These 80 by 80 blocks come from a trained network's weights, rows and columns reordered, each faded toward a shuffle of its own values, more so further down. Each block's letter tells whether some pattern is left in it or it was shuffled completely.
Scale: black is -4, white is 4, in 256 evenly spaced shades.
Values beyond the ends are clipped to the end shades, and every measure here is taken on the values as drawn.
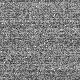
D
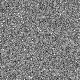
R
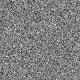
R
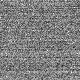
D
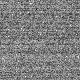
D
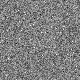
R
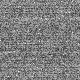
D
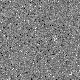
R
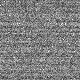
D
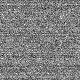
D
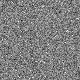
R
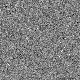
R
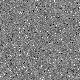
D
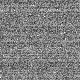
D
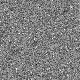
R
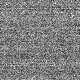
D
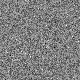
R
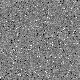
R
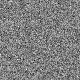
D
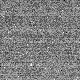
D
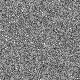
R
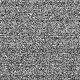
D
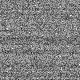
D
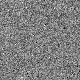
R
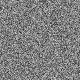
R
